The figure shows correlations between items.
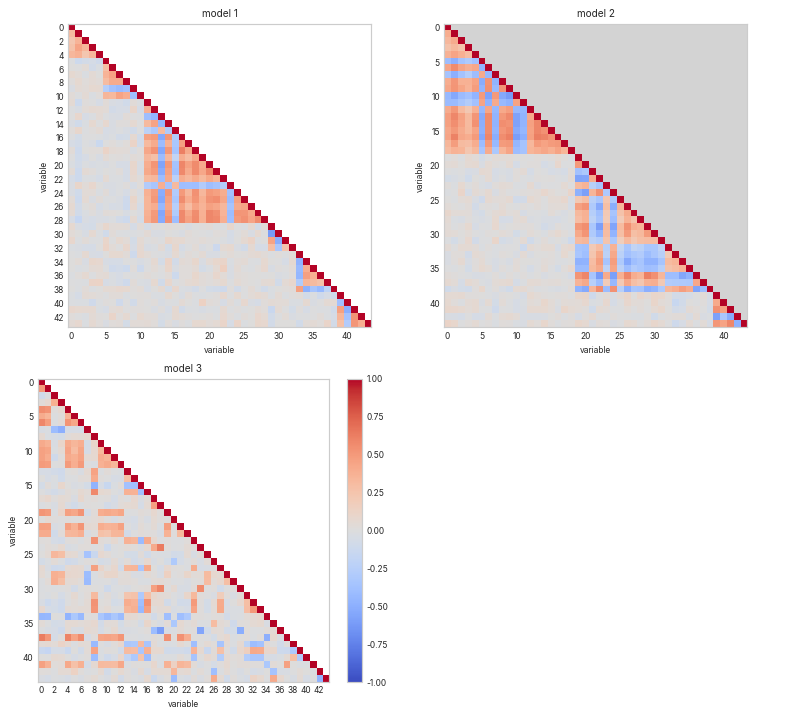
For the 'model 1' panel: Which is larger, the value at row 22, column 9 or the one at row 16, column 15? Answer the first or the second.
the first
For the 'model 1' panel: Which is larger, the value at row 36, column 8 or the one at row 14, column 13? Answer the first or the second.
the first
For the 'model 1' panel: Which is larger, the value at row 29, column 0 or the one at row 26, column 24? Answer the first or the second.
the second
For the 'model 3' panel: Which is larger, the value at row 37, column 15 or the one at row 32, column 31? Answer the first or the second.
the second
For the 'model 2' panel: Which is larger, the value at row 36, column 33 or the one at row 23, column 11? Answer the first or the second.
the second
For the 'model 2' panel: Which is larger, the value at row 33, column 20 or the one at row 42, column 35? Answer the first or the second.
the second
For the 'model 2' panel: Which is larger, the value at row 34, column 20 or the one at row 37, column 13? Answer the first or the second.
the second
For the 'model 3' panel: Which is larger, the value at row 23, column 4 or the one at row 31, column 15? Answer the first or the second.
the first
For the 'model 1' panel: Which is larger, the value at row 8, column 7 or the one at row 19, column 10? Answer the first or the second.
the first
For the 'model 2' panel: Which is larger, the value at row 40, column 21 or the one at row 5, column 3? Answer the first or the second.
the first
